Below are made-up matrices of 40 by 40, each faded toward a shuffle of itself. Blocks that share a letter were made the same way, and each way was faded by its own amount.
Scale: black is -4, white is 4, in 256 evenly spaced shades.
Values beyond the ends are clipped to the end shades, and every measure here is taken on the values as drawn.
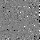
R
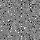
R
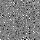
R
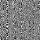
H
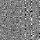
H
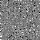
R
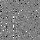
R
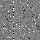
R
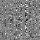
H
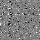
R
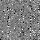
R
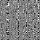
H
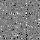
R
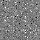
R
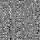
H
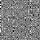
H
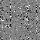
R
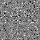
R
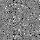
R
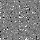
R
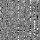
H
